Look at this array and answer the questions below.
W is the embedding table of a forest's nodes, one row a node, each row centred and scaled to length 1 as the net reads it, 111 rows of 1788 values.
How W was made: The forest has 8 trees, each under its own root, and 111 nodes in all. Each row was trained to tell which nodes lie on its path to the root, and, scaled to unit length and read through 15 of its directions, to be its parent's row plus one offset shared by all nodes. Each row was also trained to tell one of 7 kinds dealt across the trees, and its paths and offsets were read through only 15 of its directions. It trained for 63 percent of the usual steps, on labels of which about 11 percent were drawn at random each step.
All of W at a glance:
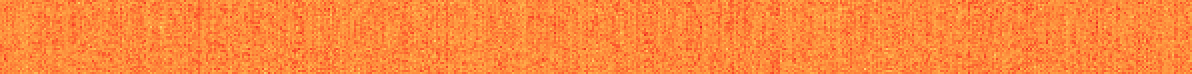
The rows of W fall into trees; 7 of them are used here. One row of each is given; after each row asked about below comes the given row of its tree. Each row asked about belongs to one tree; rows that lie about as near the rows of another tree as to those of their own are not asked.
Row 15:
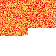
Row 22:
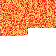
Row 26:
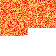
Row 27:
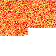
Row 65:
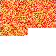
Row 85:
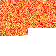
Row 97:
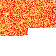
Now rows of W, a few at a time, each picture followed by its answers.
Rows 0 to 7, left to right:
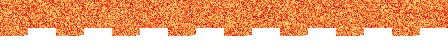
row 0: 65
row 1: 22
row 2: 65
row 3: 85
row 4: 15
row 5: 85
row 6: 65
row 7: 97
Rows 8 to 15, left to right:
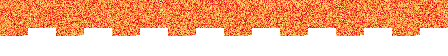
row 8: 97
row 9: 85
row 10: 65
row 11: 22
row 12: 97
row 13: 97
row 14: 27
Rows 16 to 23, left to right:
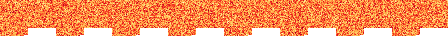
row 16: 97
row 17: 27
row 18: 26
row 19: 26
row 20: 15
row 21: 27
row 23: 85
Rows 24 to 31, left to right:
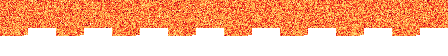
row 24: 22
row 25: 22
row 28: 65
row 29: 22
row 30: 85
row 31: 65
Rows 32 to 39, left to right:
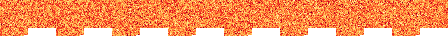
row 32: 22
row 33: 22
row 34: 65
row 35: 97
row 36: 85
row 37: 22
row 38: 65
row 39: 22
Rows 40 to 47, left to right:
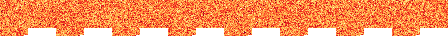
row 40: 97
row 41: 27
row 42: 65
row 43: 65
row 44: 97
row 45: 27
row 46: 85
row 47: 22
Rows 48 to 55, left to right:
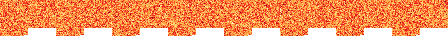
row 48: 22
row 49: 65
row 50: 26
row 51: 15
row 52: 85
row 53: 26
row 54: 27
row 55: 65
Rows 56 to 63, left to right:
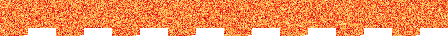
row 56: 22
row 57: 97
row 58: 15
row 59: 22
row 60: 97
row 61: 85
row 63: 22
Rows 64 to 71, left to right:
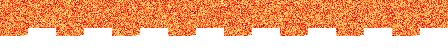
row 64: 85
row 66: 22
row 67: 97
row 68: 27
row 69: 27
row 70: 97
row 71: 65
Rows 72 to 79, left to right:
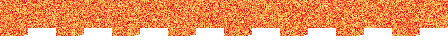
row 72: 15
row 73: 85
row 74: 85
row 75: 26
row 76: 27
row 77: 97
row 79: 27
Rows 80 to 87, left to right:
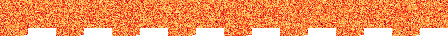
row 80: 85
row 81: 15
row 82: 27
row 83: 85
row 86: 15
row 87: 97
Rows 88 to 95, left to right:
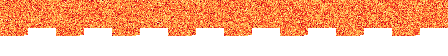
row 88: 27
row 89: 15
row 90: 85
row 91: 26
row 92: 85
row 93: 27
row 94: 65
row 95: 26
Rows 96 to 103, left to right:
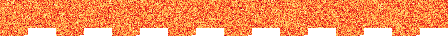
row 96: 22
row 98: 65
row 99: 85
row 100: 65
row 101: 15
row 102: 27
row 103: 65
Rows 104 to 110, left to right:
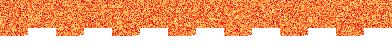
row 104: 27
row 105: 65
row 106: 85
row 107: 85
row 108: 65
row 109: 97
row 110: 27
